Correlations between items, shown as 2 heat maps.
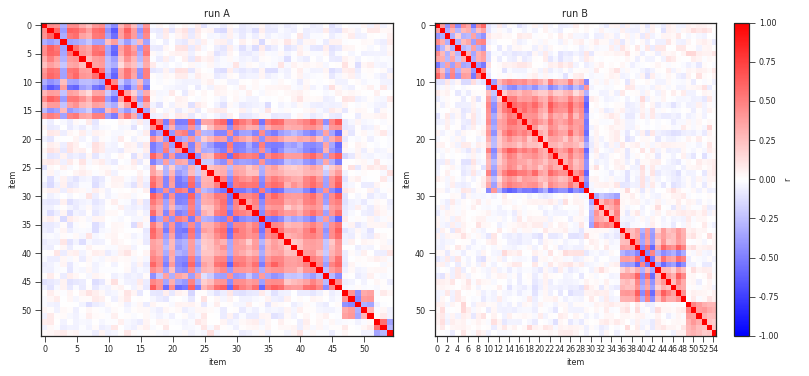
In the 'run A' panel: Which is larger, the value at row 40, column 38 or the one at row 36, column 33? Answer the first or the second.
the second
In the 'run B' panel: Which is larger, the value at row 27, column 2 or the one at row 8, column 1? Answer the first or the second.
the second
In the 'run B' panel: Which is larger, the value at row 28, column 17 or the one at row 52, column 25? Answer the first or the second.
the first
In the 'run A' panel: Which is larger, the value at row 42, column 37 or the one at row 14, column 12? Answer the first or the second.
the first
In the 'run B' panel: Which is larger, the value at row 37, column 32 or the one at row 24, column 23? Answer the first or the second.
the second
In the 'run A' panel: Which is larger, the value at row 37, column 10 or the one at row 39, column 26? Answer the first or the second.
the second
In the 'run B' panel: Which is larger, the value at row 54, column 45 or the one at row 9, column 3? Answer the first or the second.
the second
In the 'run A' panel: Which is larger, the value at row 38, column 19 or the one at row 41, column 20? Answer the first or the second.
the second
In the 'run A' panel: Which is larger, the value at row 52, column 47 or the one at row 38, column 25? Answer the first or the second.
the second
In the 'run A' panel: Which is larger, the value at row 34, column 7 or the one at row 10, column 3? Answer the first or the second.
the second
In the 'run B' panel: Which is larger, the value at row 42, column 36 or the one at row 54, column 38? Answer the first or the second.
the second
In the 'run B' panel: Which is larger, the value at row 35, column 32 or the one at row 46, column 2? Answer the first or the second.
the first
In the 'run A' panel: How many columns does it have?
55
